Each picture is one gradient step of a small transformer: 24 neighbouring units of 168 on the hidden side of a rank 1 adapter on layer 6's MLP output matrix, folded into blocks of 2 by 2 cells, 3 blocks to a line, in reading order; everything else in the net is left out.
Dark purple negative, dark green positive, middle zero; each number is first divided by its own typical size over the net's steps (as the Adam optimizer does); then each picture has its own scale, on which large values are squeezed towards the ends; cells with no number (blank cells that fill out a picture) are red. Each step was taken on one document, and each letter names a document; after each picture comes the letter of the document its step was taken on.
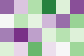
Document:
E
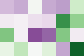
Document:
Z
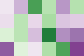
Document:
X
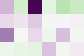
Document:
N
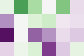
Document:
X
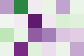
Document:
Z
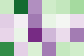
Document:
X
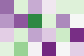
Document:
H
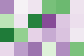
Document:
E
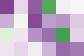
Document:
Z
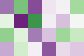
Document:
H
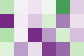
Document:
X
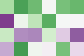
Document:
X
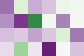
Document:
H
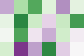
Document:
E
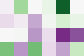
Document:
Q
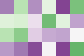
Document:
E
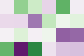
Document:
Q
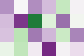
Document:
H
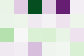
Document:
N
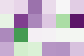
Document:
E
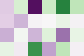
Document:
N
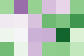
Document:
Z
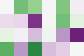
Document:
Q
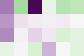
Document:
N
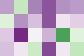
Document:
E
